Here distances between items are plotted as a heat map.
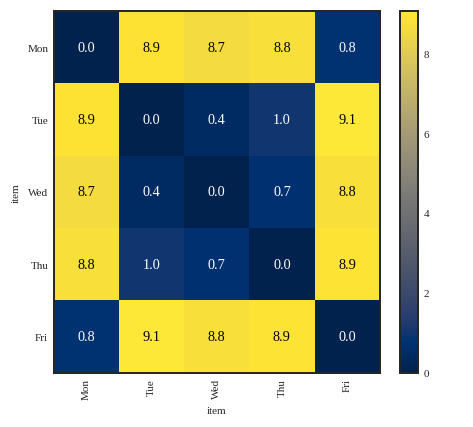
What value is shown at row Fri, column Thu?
8.9
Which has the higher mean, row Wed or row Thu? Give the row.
Thu
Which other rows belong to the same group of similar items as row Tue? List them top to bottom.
Wed, Thu
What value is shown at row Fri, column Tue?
9.1
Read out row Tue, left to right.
8.9 0.0 0.4 1.0 9.1
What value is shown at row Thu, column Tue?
1.0
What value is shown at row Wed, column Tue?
0.4
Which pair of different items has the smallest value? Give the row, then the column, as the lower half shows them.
Wed, Tue
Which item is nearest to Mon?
Fri
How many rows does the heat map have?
5
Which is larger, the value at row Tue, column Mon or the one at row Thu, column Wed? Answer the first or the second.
the first
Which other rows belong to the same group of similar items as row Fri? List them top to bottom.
Mon
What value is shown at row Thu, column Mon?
8.8
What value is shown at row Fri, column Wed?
8.8
